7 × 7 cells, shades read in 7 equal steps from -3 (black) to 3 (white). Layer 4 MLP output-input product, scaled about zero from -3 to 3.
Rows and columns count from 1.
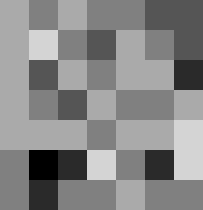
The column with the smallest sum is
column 2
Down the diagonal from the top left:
1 2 1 1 1 -2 0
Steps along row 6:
down up up down down up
